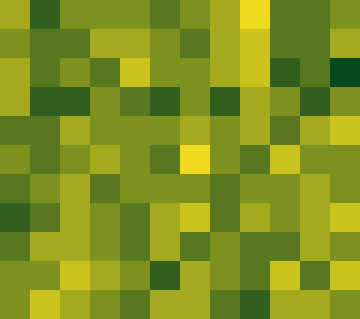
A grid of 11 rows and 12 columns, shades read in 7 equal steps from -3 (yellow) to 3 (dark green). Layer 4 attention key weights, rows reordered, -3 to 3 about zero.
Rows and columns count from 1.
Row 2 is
0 1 1 -1 -1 0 1 -1 -2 1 1 -1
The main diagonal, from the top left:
-1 1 0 0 0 1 0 1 1 -2 -1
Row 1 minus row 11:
-1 4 1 0 -1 2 1 -2 -5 2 2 0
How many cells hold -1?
32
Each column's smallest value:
-1 -2 -2 -1 -2 -1 -3 -1 -3 -2 -1 -2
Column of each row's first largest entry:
2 2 12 2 1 2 1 1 1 6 9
